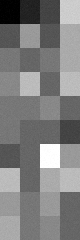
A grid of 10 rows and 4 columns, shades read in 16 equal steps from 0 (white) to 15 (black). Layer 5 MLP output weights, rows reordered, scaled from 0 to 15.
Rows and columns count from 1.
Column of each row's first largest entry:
1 1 2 3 4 4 1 2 4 4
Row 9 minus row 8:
2 -1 1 5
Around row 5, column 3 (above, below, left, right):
9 9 8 9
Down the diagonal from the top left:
15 6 8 4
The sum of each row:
42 31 30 24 32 37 25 22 29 29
